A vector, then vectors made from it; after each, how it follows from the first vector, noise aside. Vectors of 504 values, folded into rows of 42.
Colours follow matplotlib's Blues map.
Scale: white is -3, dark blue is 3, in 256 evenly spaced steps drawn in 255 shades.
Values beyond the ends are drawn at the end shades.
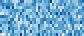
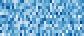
copied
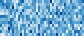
copied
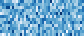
copied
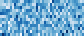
negated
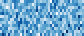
negated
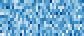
copied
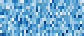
negated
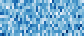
negated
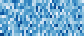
negated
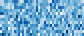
negated
